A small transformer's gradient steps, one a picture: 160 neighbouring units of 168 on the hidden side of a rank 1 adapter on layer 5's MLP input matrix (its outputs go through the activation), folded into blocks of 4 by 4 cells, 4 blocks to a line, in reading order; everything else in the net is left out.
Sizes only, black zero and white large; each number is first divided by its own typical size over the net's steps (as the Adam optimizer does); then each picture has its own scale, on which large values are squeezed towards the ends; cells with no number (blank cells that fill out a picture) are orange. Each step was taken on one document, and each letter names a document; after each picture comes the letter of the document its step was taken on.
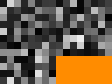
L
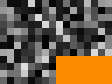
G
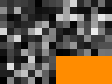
L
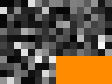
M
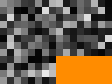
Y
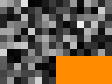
L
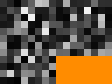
G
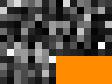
M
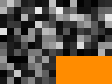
L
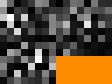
M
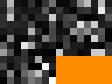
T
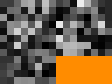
G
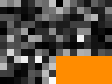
M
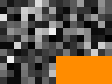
G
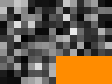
L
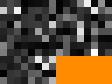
T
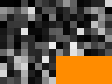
G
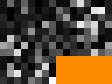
T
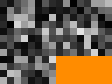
G
